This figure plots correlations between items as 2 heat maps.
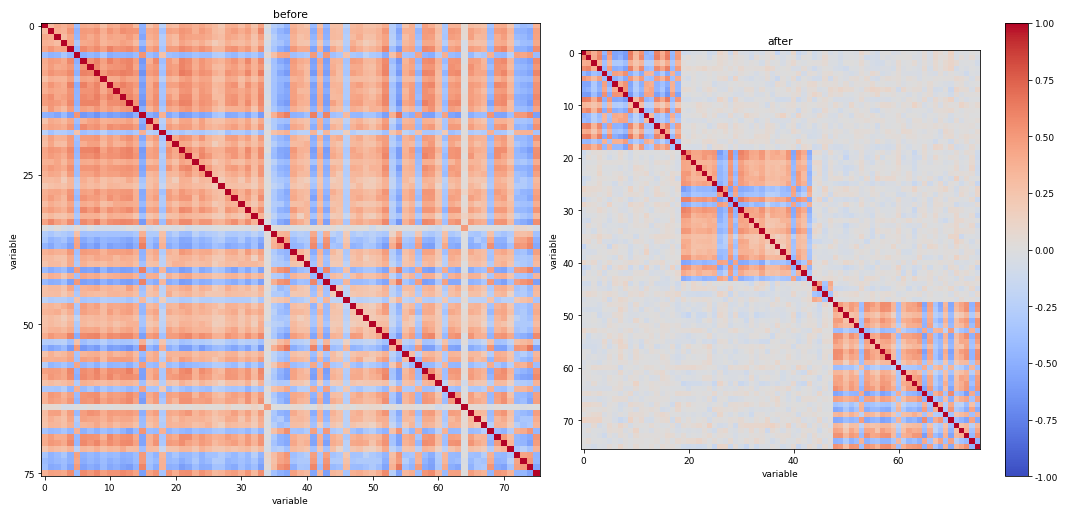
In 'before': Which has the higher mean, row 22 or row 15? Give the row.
22
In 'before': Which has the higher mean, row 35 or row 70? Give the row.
70
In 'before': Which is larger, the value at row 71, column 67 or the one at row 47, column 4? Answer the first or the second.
the second
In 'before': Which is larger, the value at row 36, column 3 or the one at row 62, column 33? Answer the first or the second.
the second
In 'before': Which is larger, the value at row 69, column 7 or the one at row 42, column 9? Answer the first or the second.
the first
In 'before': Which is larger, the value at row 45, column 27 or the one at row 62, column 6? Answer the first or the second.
the second
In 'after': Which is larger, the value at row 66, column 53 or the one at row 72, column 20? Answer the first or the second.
the second
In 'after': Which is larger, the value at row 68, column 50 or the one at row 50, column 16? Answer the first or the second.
the second
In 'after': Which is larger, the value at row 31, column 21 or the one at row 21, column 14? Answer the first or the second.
the first
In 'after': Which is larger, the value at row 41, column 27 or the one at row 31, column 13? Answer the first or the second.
the second
